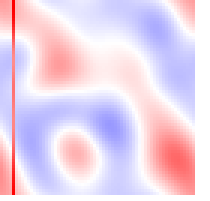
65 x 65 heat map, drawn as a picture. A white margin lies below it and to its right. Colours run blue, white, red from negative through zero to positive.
Odd lines: column 5. Ninth with the highest average: bottom right. Slope: none. Calmest part: top middle. Mirror symmetry: none.
